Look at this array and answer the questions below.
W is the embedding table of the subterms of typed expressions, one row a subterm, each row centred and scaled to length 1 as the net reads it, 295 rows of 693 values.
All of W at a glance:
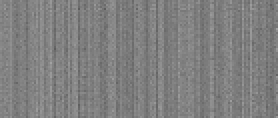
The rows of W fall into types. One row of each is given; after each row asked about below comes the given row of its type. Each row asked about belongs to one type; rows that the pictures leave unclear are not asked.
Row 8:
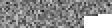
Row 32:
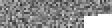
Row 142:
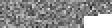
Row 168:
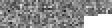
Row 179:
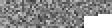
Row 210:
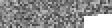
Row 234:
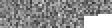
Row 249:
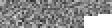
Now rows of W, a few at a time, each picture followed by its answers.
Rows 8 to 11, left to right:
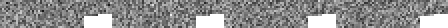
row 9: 234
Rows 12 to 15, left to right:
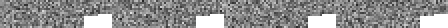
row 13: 234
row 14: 179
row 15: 32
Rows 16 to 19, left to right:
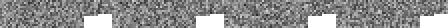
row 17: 168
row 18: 142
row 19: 234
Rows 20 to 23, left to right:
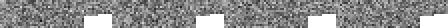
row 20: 179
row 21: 168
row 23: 179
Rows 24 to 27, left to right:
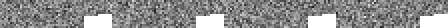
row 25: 168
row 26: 32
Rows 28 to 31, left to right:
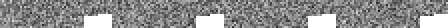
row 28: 234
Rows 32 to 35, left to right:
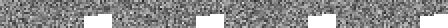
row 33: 234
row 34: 249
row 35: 210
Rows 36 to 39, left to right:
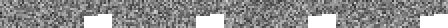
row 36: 210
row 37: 234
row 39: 249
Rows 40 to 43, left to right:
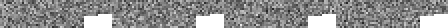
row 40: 179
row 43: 32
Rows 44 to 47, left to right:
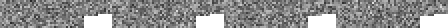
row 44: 179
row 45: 210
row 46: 210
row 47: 179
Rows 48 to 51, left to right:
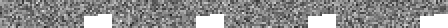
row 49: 168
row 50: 179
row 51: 32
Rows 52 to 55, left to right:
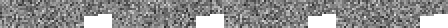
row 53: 234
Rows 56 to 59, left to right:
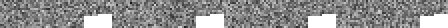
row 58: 179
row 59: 234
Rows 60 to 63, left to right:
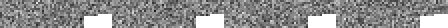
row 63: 32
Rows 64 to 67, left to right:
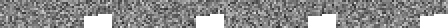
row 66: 8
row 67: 249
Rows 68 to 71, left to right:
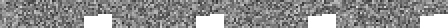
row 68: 8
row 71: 249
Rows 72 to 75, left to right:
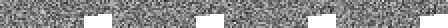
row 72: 32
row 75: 234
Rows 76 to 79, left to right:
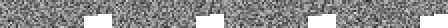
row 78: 210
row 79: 179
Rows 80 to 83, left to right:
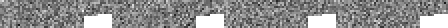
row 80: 210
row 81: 179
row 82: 32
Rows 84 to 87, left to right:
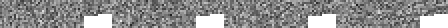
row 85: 168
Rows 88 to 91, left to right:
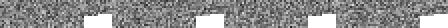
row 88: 210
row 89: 32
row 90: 234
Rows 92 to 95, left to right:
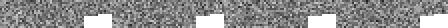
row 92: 8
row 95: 249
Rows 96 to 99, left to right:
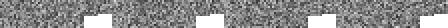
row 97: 8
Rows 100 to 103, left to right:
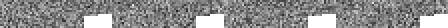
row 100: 32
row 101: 8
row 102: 32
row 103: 234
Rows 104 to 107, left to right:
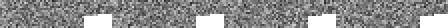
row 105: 249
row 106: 210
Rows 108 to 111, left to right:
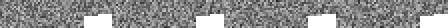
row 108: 8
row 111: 210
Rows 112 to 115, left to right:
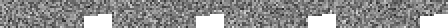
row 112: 32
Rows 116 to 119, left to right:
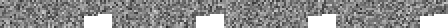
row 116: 210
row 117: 210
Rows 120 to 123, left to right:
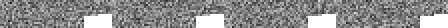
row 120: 32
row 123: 179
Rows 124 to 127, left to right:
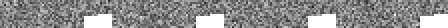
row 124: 210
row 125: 142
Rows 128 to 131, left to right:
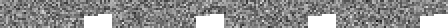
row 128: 32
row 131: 249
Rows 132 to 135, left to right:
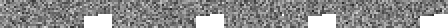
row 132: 179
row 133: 142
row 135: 8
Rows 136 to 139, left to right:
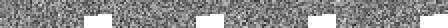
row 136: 234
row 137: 32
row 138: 249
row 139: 210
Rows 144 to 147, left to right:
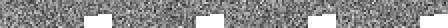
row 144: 8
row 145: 210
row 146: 179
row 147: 8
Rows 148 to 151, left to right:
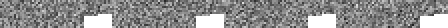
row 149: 32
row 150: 249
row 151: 179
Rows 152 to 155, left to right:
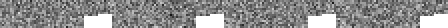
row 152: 234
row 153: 32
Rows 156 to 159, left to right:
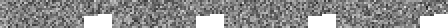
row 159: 142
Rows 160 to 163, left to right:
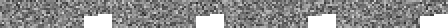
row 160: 249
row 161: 142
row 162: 210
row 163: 142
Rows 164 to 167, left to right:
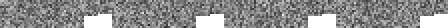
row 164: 210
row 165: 8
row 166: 234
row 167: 8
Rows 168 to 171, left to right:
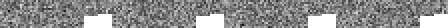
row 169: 8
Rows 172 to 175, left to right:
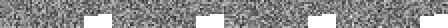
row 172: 234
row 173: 249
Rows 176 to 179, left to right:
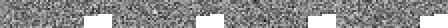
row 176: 234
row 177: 142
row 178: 179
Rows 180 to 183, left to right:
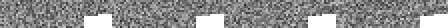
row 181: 32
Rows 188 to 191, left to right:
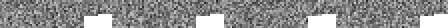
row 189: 234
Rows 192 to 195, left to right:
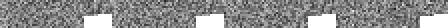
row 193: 32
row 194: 210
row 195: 210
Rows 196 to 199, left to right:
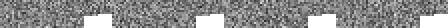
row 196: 234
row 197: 32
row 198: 249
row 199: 234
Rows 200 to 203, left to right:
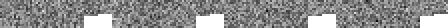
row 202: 179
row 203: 179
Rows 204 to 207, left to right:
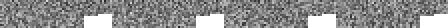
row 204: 32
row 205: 234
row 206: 249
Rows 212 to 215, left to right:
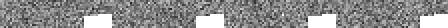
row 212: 32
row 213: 179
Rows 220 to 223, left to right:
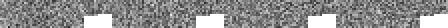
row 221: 234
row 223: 32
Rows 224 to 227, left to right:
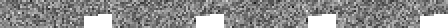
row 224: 234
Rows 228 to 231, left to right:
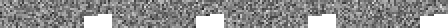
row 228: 210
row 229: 179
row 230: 168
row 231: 179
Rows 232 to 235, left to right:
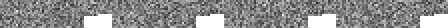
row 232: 210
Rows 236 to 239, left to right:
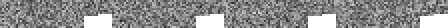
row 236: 8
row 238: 32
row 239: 210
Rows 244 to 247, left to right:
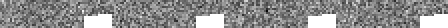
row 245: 32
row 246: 168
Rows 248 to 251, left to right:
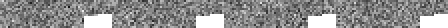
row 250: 234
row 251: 8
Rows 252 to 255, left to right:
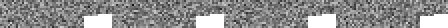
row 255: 210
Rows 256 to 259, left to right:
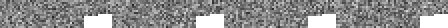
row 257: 210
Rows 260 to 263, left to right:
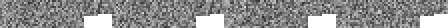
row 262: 179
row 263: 234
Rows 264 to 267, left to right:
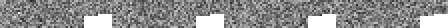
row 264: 179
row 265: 8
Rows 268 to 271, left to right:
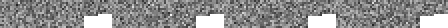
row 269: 179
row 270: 179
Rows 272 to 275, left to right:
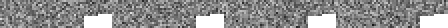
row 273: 179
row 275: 210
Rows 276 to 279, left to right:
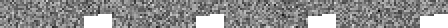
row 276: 234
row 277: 210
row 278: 32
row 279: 179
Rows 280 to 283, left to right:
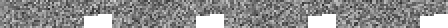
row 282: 142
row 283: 249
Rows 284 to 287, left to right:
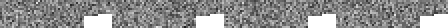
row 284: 8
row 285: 32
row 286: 8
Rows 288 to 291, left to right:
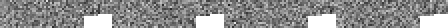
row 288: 234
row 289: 142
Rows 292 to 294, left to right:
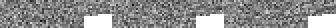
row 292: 249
